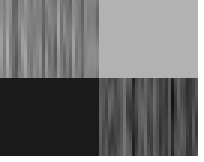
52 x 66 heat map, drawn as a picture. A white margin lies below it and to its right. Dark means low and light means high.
It is made of 2 by 2 panels. Panel 1,1: middling, streaked downward. Panel 1,2: high, flat. Panel 2,1: very low, flat. Panel 2,2: low, streaked downward.
